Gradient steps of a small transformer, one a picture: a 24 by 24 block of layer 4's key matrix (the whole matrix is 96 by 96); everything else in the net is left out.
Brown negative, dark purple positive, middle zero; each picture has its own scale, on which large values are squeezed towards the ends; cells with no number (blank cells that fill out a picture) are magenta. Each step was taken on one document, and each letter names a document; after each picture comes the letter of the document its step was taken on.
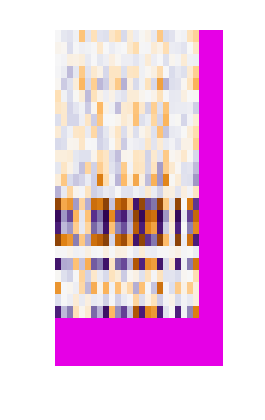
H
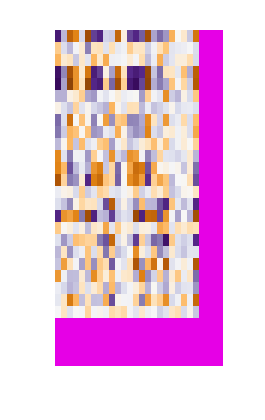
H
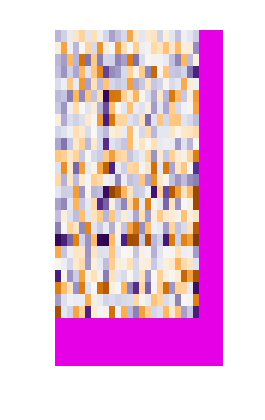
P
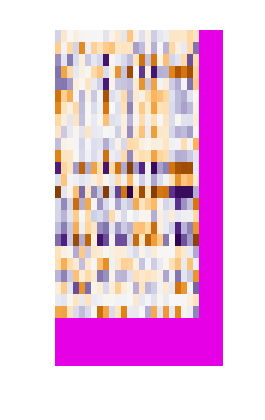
P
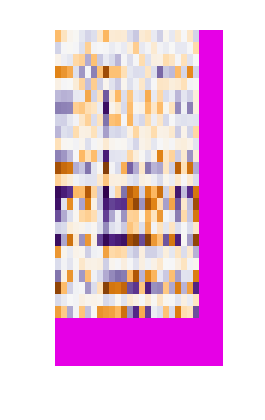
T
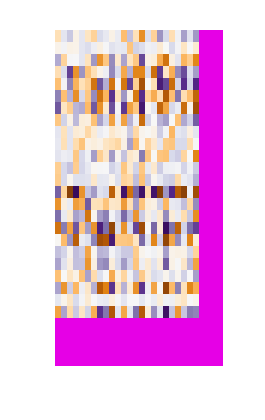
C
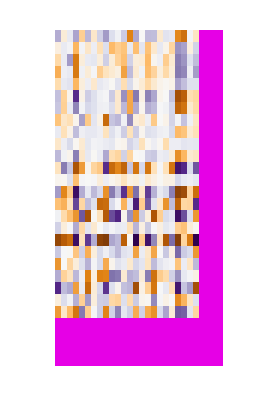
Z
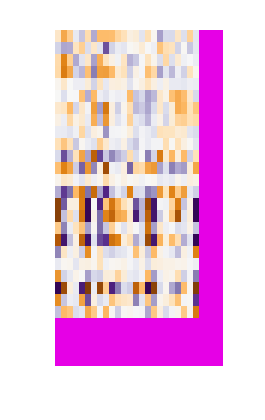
T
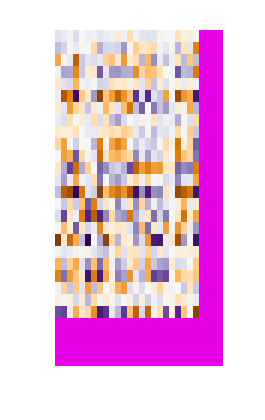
P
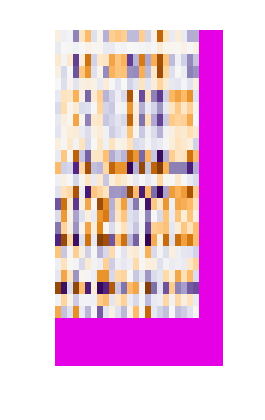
T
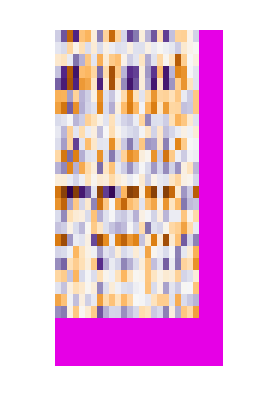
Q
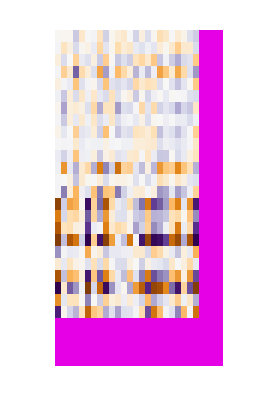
Z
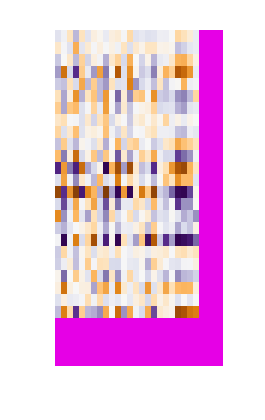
P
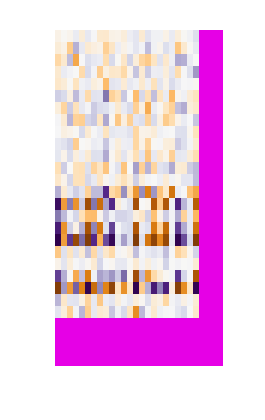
Z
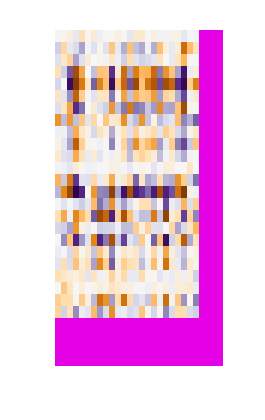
C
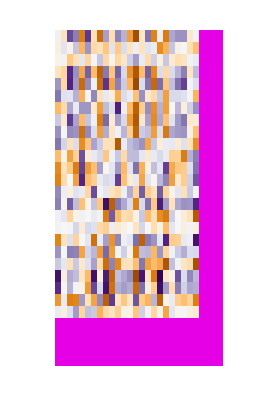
H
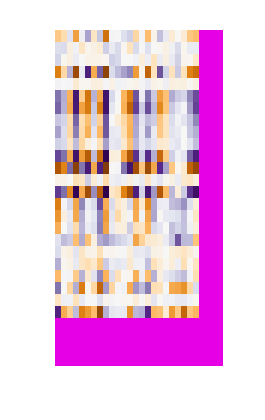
T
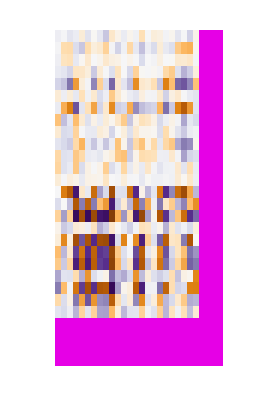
C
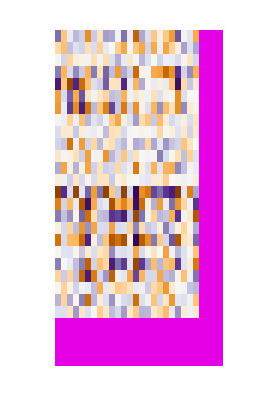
Q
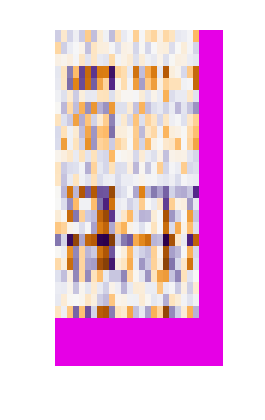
Q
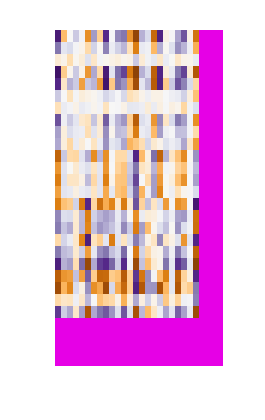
H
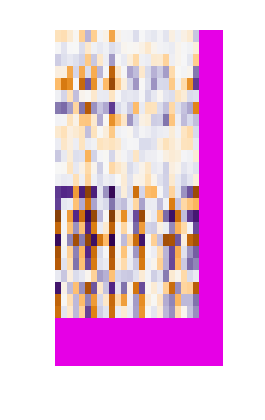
C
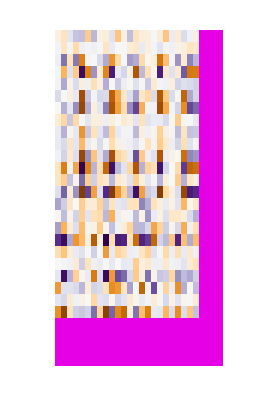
P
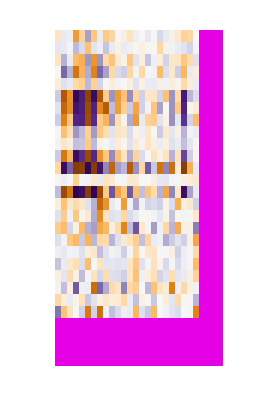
T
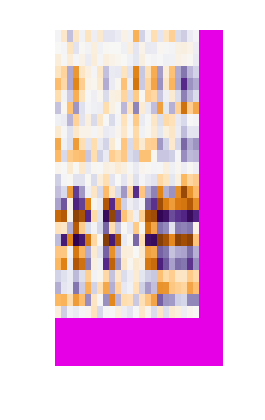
C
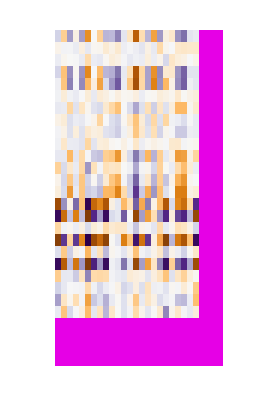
H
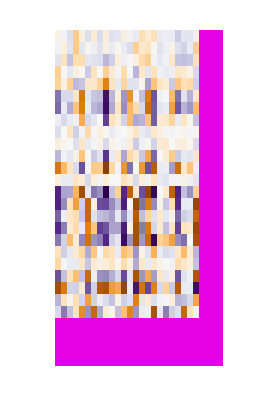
Z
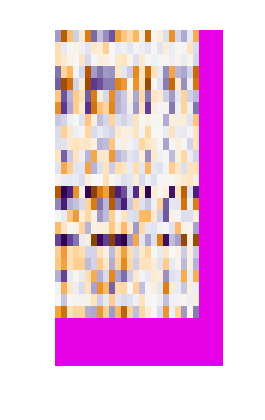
Q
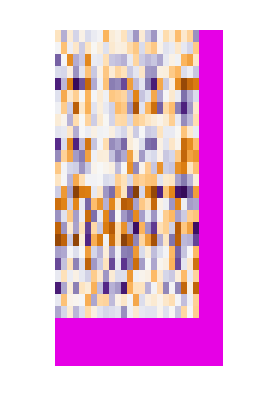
Q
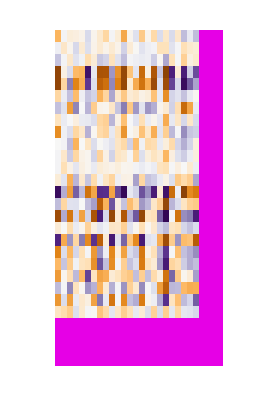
C
